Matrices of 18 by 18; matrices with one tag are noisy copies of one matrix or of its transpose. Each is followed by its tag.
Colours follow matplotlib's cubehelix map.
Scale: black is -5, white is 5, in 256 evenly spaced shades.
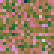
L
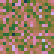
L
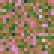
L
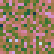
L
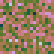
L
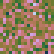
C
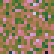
C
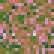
C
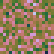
C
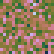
C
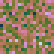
L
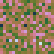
L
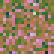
C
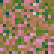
C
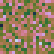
L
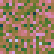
L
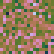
C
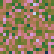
C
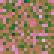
L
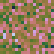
C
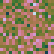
C
